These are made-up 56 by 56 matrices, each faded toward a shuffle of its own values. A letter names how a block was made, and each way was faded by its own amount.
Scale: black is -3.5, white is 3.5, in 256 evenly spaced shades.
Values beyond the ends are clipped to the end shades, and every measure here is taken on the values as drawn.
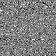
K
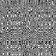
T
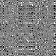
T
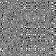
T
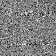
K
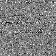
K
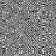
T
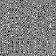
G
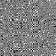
T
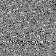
K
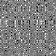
T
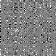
G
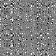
G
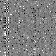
G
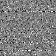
K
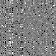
G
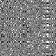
T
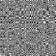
T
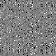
G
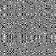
T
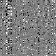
G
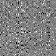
G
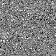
K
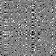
T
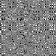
T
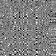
T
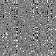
G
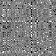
T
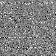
K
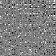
G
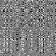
T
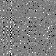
G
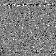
K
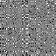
T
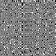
T
